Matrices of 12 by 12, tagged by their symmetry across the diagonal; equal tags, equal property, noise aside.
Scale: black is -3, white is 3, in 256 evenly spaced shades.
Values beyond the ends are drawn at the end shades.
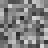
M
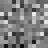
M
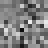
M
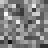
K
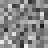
K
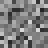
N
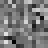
K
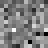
K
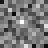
N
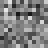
K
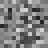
K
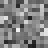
M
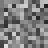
M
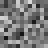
N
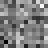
M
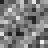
N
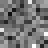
N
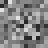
N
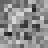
N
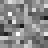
K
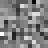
M
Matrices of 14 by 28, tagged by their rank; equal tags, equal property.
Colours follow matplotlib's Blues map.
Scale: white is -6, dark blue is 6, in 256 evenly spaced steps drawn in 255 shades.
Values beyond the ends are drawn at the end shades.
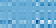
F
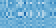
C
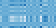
F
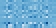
C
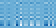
F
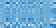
C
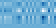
F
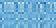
C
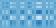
F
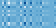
F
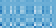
F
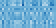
C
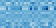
C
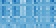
C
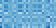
C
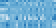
C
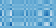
F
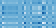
F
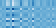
F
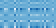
F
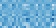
C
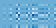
F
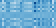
C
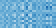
C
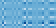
F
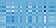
F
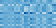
C
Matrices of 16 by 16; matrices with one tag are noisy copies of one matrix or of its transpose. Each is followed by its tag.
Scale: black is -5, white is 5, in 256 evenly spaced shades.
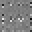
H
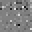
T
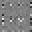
H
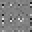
H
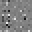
T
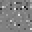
T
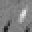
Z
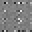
H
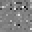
T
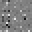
T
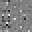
T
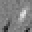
Z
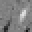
Z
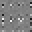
H
